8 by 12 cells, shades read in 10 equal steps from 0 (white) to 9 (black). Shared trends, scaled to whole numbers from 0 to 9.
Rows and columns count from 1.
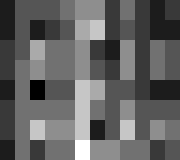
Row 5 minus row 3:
1 -1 6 1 1 -2 -4 -2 2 0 3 2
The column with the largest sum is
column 1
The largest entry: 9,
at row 5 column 3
